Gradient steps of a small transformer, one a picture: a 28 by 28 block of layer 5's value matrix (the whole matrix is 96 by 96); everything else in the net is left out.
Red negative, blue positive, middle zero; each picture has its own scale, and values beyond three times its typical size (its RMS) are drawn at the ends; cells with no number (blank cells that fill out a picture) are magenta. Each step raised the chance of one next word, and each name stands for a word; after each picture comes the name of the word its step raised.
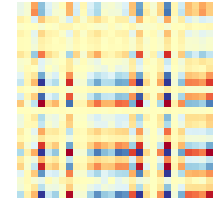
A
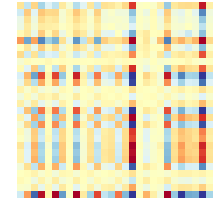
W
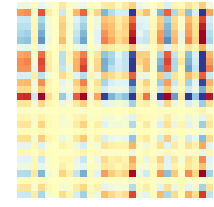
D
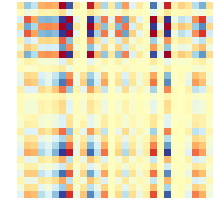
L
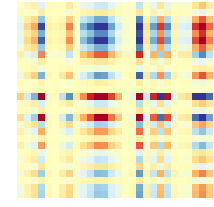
D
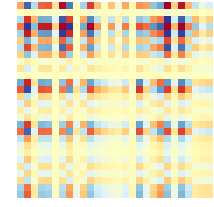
L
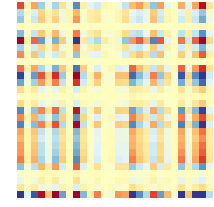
W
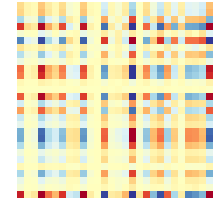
W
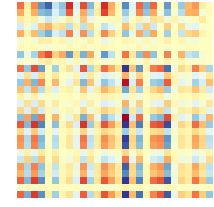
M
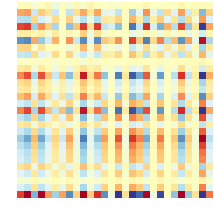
W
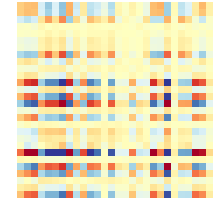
A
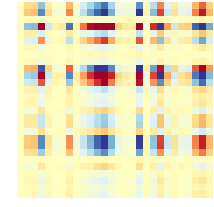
M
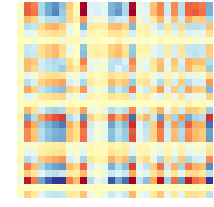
M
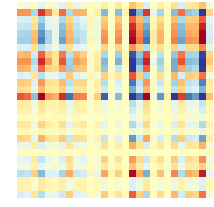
D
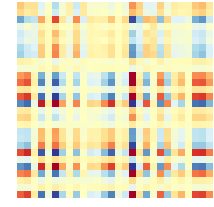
A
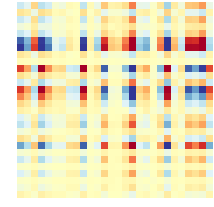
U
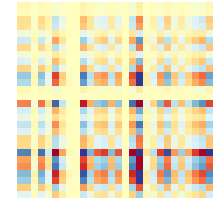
A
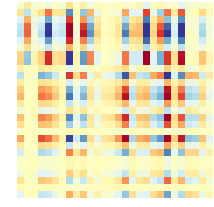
D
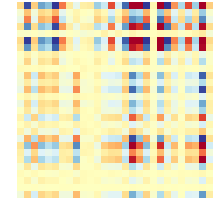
U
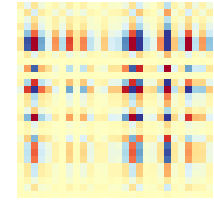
U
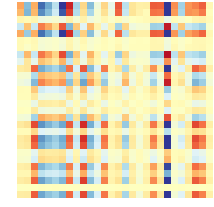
M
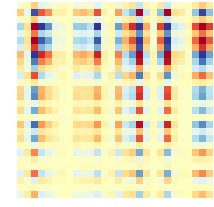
D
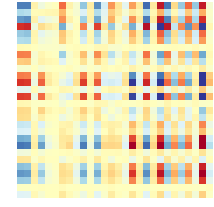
M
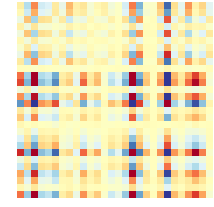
A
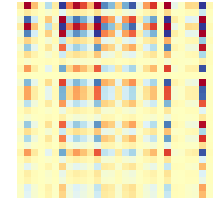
L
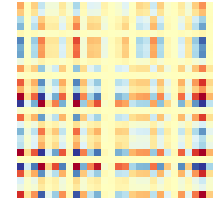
A
